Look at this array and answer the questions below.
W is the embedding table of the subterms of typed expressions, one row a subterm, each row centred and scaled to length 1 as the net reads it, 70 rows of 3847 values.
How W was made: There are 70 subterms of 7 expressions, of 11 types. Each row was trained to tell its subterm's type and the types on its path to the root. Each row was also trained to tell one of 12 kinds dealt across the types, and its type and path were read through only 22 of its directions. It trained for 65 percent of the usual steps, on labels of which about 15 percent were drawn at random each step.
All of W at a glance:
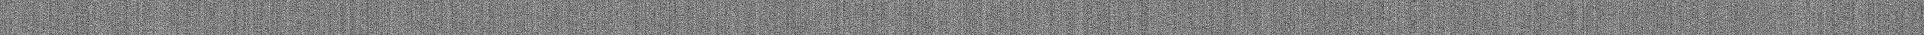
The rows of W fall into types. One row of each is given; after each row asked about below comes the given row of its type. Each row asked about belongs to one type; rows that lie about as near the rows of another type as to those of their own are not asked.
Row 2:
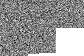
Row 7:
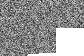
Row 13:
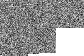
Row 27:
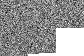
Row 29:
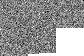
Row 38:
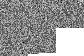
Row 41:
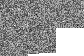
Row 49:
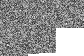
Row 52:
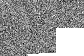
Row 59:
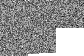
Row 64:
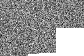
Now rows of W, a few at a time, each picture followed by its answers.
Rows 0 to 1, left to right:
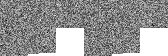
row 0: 52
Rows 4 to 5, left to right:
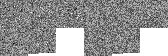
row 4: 49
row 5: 59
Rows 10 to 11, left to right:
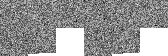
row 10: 7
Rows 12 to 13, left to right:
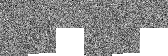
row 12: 41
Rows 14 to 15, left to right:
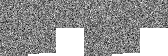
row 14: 13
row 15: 52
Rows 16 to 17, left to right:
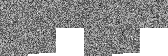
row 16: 38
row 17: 49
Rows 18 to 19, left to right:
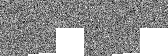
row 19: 2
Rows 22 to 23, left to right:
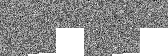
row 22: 38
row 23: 2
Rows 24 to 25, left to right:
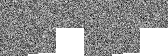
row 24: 7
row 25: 38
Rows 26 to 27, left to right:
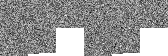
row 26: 27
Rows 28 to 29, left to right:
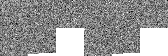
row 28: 38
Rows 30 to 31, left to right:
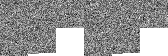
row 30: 41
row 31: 49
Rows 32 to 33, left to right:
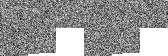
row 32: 52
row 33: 7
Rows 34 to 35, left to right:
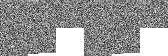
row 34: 64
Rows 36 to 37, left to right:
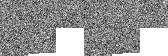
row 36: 59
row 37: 49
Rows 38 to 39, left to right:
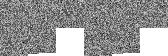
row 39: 13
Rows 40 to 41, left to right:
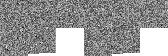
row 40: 2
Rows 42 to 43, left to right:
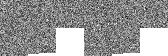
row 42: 52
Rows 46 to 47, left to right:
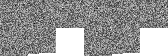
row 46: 2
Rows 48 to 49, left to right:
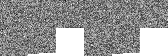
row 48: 38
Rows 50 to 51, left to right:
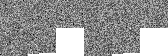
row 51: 27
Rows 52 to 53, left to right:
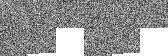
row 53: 49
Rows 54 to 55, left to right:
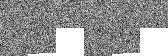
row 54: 41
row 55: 64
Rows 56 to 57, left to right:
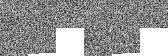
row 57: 13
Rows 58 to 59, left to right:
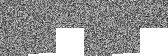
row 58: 52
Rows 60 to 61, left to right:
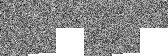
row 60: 7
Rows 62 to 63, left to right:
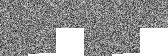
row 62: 29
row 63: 13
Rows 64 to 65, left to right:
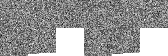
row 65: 41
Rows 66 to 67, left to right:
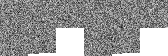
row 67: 7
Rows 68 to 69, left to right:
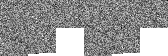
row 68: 27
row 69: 59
